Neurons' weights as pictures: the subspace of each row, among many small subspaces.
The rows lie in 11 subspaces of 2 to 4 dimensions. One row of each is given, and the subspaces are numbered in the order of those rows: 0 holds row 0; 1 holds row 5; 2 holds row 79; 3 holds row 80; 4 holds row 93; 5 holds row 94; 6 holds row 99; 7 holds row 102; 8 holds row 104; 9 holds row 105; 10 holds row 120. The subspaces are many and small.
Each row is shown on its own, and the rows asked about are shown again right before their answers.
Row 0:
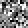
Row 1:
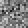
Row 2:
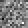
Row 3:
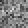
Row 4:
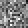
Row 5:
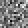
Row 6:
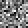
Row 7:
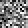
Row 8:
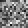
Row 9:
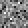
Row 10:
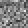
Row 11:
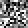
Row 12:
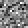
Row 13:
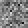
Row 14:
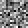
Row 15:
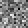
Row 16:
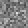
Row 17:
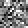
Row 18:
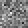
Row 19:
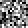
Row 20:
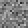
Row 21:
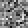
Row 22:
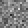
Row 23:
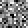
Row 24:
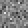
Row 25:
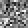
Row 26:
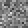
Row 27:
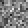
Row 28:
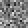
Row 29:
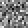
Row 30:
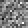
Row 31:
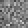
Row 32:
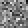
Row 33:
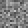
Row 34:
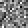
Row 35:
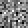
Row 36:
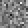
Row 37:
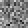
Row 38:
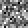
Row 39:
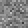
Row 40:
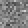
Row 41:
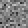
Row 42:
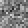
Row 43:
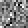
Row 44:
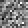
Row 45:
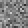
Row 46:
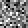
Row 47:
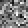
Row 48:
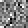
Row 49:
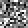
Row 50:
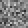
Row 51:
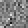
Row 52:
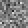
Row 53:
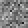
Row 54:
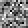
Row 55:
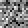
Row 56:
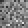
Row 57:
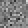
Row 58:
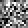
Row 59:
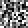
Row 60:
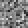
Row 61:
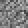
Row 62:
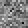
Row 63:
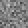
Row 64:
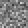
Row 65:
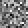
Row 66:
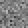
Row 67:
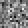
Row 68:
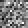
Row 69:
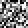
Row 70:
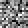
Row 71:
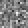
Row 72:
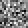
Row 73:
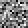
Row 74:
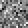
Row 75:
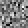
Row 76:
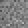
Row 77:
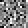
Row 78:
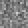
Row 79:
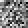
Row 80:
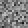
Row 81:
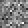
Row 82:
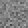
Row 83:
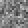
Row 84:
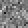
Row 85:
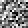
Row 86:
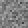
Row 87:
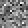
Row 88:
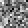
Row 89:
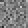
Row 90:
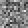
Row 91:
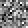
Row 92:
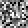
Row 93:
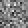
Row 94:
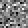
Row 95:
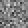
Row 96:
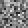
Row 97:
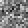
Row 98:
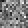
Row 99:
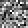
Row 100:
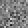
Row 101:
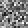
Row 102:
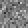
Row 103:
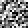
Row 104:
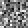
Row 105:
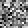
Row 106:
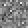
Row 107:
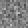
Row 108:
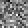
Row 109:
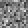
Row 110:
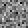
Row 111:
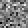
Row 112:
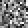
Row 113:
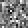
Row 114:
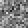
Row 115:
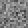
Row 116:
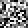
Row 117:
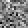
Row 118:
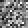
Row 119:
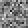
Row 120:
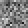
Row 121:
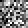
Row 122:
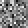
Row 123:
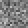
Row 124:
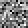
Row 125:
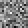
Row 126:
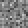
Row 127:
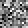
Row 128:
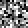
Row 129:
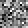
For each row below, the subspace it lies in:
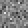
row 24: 7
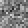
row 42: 3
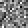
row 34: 1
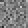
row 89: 1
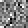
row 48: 1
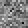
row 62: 5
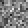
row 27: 8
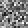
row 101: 3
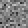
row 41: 5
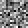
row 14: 7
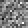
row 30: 2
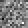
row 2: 2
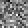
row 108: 5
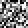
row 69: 0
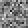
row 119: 6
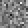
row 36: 8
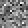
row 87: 5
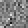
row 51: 1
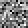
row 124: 6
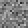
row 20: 6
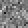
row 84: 7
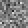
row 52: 4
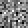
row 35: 3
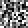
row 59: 8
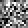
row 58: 10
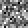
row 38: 7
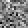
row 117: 5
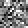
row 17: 5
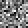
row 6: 7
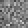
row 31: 4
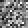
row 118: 2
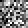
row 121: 2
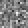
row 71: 3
